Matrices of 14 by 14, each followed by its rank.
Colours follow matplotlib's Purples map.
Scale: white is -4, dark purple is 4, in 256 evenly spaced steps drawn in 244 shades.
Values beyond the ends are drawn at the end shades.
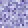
full rank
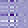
one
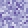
full rank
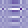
one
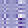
one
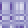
one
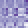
two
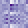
two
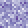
full rank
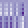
one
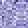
three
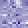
three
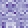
three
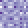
two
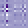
one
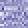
three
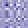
two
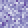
full rank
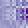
two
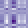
one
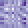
two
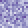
full rank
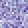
full rank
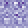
three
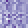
three
